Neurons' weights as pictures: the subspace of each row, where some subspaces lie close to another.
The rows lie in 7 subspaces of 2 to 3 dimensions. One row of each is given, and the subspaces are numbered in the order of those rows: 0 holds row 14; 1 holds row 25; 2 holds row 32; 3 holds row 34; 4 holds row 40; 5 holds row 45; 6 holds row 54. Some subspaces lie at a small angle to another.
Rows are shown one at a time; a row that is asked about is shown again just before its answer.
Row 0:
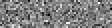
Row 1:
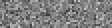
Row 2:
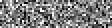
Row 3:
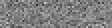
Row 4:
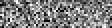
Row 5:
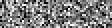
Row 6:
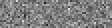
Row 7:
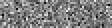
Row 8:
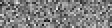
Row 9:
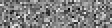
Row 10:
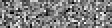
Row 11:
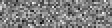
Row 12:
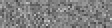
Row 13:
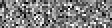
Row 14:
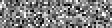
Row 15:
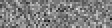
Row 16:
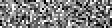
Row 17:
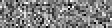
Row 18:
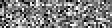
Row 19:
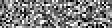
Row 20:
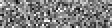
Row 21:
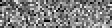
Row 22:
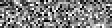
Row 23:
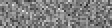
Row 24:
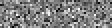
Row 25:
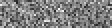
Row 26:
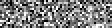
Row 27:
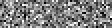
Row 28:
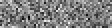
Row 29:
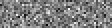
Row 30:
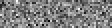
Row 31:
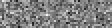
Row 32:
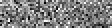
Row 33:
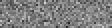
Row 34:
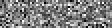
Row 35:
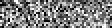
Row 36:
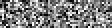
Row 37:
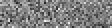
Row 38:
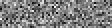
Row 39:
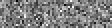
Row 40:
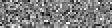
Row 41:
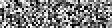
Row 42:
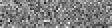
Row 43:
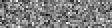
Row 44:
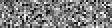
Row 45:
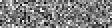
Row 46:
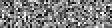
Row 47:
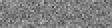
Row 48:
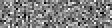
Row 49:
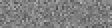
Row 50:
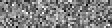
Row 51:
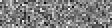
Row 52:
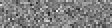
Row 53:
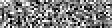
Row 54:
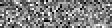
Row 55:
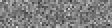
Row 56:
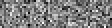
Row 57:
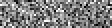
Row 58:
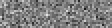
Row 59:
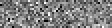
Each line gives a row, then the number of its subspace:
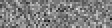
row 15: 5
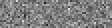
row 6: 6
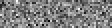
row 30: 0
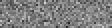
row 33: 2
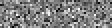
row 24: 6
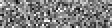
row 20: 0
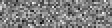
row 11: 0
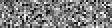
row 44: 3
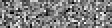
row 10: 4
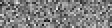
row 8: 0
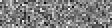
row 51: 5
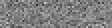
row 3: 3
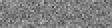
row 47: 0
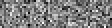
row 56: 1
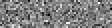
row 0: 4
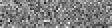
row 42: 2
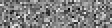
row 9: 6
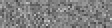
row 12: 5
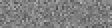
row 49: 0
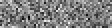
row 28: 5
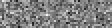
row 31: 4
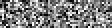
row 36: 4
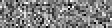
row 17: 5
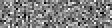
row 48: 4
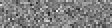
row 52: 3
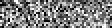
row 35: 2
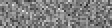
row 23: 1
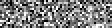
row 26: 6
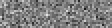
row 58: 6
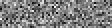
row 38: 0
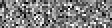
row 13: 2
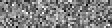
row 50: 1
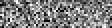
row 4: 2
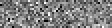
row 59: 3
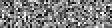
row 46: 4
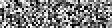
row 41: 6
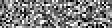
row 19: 3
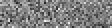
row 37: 2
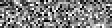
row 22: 6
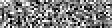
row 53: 3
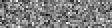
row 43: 4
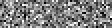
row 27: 6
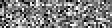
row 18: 3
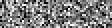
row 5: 1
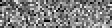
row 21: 1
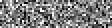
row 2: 5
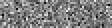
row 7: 6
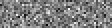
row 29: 3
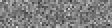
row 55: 1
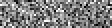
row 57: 1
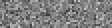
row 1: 4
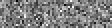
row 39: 0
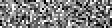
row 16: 1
